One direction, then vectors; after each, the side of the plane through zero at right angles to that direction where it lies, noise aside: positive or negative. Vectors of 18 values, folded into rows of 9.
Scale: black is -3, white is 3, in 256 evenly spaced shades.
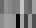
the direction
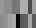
positive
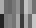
negative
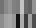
positive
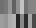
positive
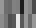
negative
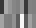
positive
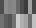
negative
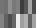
negative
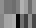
positive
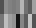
positive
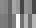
negative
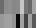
positive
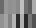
positive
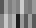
positive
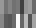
negative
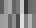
positive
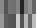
negative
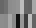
positive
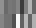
negative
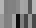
positive
